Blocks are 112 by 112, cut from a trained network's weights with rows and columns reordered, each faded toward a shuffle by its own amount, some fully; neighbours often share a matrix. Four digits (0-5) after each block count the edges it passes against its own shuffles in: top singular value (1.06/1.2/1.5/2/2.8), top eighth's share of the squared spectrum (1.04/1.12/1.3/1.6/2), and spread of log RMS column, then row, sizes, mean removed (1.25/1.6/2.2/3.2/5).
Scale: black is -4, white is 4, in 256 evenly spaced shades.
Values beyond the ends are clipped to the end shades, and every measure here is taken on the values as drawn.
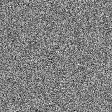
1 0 0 0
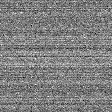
4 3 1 2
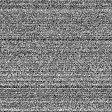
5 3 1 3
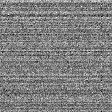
5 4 1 3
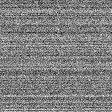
5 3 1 3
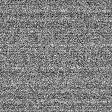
3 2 0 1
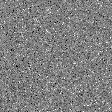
2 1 0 0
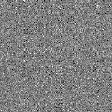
4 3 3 2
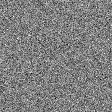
0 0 0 0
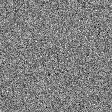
0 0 0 0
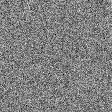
0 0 0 0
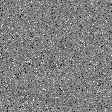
0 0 0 0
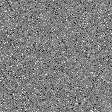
1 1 0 0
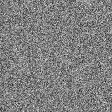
2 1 0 0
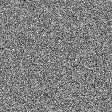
0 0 0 0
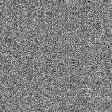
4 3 1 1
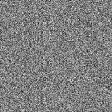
3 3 1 1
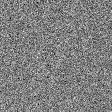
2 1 0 0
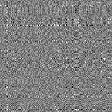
5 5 3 3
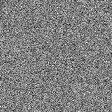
3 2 0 0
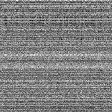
5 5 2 4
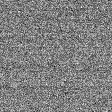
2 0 0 0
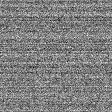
4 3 0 2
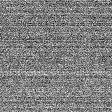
4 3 0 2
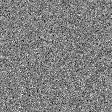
1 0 0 0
